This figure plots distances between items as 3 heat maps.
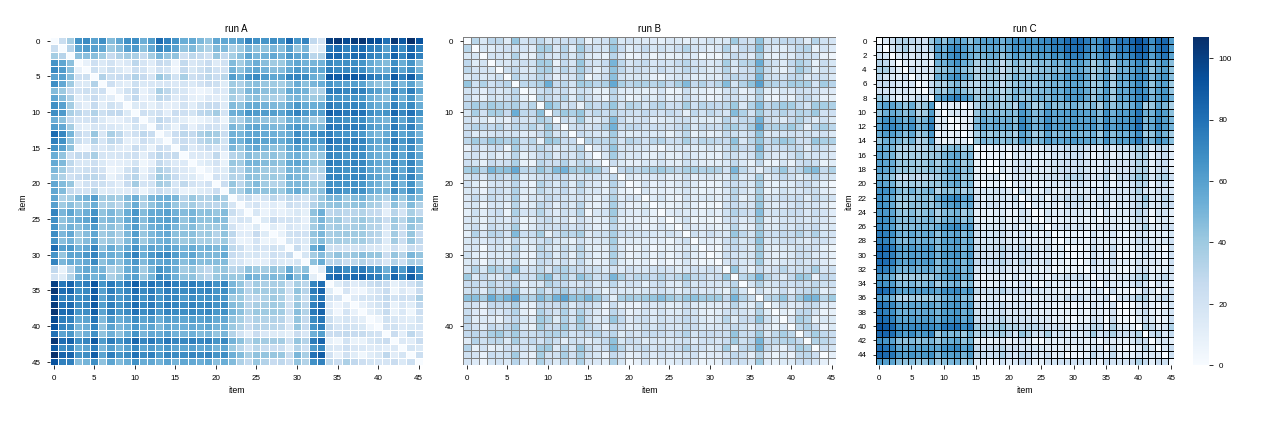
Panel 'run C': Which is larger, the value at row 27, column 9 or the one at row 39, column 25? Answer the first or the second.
the first
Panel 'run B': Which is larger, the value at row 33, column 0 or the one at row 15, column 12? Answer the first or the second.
the first
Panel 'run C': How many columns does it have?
46
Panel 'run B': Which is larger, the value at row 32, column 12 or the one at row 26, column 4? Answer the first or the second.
the first
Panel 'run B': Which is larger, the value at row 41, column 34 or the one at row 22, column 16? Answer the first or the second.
the first
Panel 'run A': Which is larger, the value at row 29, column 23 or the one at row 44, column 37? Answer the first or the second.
the first
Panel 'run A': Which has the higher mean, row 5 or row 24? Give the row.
5
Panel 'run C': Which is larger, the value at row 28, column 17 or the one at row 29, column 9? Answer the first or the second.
the second
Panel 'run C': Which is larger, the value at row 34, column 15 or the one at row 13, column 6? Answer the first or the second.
the second
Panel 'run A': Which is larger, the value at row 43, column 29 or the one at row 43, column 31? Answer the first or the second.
the second
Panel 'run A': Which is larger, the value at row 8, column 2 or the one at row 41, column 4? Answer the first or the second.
the second
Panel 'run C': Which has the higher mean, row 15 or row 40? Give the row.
40
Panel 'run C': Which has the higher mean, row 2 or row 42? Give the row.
2
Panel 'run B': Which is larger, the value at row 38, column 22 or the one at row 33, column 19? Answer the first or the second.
the second
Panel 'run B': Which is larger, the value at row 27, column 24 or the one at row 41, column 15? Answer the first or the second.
the second
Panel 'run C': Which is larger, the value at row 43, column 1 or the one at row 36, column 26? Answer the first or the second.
the first
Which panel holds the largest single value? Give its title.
run A
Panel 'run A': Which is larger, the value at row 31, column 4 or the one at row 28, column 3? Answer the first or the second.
the first
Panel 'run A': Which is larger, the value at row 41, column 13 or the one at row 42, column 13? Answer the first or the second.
the second
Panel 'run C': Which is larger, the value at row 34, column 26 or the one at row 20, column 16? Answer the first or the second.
the first
